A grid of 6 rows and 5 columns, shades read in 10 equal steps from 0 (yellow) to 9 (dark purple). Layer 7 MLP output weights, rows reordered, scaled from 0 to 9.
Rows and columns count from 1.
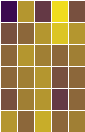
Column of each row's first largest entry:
1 1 1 4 4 2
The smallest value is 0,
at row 1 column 4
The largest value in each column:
9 5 7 7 6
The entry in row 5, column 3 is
3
